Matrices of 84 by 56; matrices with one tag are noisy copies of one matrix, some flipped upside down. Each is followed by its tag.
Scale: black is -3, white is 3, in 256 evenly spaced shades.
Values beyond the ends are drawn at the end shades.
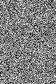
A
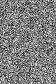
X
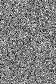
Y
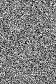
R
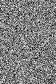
A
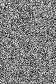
X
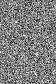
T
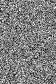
A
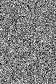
Y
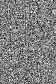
T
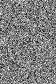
Y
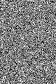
A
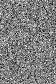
Y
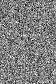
T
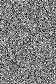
Y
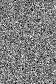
T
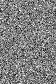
A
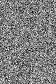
X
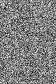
X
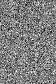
T
